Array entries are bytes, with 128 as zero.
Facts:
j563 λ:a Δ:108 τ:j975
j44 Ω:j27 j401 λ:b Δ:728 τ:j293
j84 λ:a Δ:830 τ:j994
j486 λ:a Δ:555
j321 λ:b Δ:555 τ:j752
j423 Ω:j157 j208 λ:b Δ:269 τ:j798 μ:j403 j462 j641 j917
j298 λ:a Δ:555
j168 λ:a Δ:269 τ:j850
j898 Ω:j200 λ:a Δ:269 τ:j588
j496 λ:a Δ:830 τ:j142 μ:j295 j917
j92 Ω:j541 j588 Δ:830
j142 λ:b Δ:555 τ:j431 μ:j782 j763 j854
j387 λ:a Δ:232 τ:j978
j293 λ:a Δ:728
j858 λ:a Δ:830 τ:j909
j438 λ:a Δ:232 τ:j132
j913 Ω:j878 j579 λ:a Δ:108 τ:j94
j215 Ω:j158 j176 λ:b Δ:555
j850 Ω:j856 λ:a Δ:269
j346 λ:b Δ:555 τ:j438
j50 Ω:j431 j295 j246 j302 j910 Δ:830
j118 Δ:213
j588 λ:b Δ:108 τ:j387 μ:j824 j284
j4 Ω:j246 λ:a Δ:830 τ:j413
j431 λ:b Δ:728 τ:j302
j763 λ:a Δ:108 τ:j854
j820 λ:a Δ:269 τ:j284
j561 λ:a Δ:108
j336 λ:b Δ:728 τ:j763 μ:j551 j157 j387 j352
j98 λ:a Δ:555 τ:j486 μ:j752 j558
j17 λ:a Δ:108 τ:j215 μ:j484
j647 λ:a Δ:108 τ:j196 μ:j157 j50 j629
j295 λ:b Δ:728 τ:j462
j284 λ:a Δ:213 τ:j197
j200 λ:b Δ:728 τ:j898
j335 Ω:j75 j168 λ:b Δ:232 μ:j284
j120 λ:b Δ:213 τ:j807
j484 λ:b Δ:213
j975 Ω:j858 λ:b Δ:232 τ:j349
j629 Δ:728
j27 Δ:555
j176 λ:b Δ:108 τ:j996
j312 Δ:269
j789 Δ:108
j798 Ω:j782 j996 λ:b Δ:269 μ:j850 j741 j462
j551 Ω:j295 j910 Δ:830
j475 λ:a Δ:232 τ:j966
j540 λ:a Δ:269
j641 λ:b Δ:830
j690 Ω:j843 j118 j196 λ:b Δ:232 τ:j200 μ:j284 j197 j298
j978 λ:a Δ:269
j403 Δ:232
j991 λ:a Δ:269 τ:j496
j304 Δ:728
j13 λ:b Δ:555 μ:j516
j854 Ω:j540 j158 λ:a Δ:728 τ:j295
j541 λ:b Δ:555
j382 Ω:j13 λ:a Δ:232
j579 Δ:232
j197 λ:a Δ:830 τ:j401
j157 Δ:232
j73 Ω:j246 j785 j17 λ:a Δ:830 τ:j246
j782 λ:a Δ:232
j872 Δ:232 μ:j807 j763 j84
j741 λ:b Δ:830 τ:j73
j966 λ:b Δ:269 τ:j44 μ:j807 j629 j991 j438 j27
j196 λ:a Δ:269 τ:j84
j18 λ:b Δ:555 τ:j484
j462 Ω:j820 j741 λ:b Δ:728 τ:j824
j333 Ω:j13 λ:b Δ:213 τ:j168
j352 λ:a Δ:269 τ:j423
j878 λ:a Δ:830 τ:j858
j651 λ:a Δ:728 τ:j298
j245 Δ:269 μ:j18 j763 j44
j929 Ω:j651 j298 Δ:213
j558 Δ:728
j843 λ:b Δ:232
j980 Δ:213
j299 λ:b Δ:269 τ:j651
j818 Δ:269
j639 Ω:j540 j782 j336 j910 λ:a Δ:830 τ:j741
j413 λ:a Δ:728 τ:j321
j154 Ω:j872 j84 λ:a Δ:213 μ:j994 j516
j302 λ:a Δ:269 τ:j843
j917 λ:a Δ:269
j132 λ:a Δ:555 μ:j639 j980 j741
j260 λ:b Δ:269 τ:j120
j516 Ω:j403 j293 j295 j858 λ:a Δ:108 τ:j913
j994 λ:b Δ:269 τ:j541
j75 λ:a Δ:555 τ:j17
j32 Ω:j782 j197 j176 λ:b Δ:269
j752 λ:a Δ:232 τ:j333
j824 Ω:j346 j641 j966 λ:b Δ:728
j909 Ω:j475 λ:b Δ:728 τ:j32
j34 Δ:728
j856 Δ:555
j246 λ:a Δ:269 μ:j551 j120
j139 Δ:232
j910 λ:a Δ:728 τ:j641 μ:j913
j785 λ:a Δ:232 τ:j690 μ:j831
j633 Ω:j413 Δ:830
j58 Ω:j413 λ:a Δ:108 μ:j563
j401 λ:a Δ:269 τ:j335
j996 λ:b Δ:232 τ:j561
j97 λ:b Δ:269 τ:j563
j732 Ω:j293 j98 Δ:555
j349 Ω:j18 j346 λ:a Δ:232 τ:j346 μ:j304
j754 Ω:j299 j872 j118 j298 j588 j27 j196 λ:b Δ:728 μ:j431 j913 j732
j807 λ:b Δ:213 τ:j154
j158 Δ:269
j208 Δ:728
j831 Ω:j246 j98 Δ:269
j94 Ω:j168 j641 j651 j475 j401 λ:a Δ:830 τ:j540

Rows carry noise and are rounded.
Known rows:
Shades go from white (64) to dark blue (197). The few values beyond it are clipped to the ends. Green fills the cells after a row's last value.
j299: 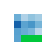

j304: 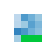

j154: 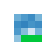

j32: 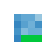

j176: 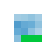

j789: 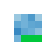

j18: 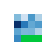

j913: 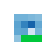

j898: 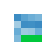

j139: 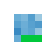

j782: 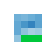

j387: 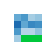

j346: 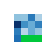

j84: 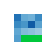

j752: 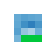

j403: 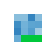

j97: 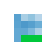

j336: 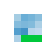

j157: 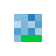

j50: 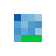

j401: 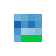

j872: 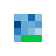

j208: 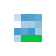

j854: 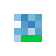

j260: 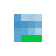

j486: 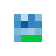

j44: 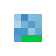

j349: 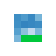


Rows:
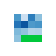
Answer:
j98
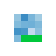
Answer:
j754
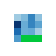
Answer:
j579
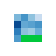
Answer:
j333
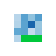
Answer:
j651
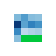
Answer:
j168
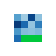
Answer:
j142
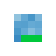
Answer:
j807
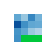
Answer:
j966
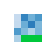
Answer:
j293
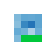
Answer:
j561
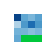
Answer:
j73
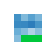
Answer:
j917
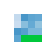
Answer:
j200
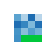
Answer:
j732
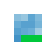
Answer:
j996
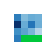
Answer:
j741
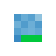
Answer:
j975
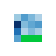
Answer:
j843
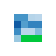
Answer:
j850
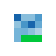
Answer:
j858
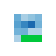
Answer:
j475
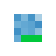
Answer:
j831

